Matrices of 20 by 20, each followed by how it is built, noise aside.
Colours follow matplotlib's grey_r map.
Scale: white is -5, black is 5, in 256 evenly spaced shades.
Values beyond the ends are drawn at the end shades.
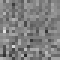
low rank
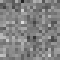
low rank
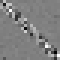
banded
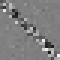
banded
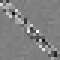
banded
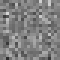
low rank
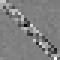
banded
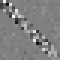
banded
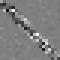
banded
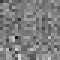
low rank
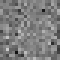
low rank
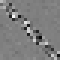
banded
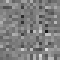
low rank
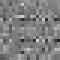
low rank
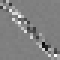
banded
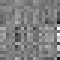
low rank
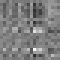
low rank
